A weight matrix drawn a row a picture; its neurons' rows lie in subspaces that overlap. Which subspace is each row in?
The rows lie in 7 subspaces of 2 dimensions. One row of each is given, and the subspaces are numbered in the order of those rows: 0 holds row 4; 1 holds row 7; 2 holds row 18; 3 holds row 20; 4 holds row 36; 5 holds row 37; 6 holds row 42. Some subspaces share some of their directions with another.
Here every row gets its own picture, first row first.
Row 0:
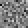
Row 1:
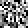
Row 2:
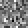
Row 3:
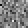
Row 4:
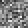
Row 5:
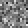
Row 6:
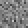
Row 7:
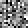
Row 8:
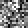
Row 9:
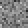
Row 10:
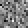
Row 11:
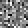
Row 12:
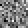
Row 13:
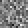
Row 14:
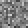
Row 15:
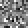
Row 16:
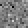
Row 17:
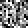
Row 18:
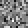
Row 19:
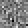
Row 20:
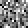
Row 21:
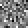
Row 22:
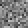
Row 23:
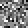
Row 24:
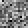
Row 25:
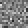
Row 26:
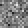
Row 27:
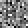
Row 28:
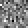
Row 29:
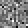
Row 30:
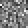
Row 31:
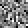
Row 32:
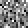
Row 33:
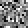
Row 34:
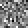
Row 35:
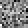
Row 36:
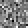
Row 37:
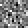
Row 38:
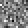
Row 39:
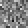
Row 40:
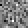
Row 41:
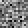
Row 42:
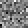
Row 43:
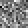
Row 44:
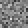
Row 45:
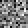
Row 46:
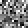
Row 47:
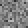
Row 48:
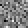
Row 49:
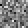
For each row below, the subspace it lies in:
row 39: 2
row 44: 6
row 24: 0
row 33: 5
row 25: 6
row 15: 2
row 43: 6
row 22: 0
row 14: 1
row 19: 4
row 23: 5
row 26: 5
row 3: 3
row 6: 0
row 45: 2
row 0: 2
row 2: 2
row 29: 4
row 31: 4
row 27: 1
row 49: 3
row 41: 0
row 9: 6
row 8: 5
